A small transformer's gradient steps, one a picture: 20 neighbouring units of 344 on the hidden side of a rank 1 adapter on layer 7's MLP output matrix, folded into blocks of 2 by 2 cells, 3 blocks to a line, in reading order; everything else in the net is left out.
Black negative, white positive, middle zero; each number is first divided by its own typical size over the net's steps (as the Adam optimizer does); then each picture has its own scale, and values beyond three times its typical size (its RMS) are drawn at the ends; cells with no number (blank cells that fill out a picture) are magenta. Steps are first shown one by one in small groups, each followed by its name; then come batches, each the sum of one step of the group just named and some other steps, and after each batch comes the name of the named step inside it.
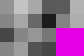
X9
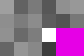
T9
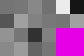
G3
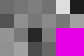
G3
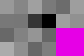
X9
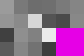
T9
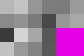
X9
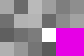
X9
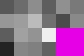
T9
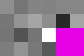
T9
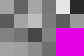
G3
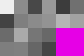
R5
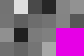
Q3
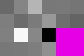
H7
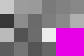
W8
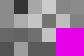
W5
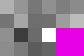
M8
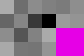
M8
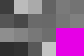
W8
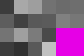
R5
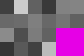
Q3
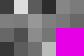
Q3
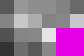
M8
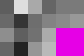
M8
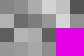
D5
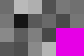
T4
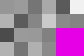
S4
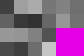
D5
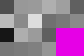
D5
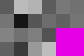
T4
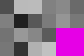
D5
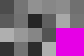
D5
